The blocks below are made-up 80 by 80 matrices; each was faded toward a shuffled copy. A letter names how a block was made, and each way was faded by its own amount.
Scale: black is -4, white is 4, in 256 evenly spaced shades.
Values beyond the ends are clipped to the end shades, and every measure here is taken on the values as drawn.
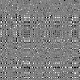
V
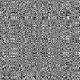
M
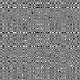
V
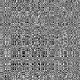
M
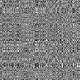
M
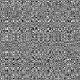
M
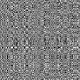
M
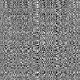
M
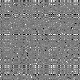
V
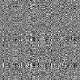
M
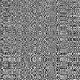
M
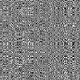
M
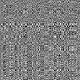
M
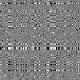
V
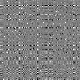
V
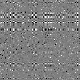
V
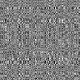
M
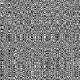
M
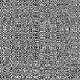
M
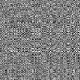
M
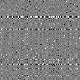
V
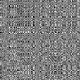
M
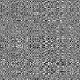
M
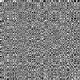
M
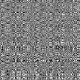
M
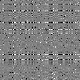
V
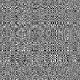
M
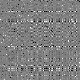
V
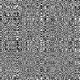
M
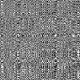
M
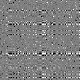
V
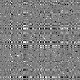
V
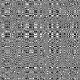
V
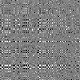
V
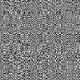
M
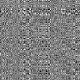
M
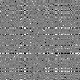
V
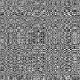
M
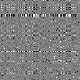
V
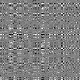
V
